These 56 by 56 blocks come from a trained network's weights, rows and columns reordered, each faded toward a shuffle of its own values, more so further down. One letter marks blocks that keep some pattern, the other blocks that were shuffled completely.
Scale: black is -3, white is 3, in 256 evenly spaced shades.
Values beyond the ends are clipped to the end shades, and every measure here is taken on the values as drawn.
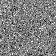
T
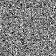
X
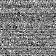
X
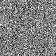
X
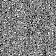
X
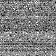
X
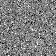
T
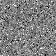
T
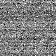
X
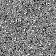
T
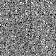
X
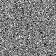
T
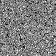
T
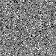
X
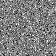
T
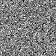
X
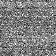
X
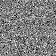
T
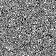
T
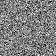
T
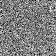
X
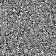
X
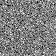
T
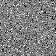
X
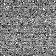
X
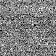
X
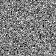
T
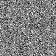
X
